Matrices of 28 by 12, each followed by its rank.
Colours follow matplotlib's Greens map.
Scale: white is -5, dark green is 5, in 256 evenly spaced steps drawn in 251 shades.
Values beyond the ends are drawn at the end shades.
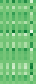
one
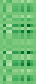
one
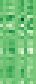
two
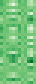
two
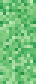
full rank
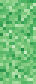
full rank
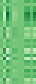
one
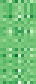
two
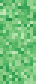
full rank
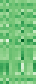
two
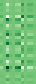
one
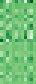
two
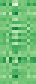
two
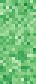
full rank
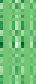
one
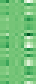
one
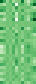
two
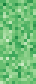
full rank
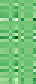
one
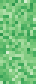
full rank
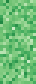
full rank
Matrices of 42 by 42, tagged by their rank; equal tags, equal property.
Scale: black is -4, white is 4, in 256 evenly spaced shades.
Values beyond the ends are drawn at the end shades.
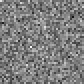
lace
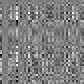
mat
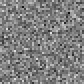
lace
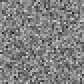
lace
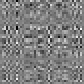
mat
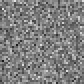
lace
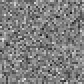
lace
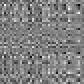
mat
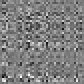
mat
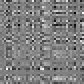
mat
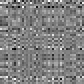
mat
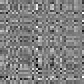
mat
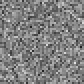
lace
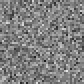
lace
